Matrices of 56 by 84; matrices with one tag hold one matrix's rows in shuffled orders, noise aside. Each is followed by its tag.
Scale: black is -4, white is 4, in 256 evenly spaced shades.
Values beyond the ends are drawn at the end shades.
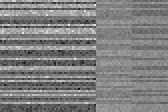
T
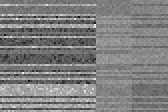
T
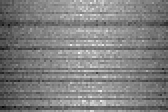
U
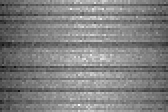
U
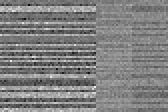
T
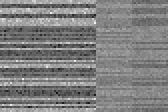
T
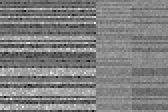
T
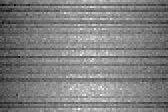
U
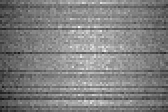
U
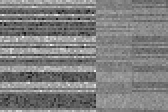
T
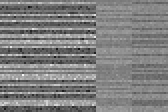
T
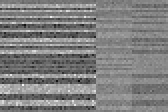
T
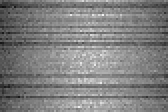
U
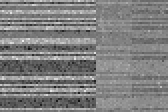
T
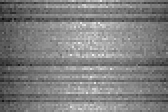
U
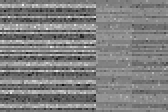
T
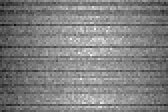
U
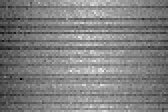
U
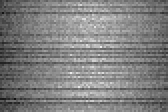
U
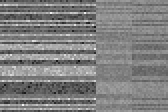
T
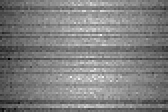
U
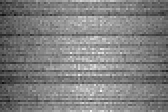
U
